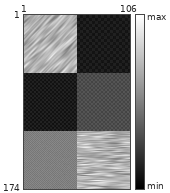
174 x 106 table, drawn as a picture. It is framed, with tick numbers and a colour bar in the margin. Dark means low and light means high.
It is made of 3 by 2 panels. Panel 1,1: high, slanting up to the right. Panel 1,2: very low, checkered, faint in contrast. Panel 2,1: very low, checkered, faint in contrast. Panel 2,2: low, checkered, faint in contrast. Panel 3,1: middling, checkered, faint in contrast. Panel 3,2: high, streaked across.
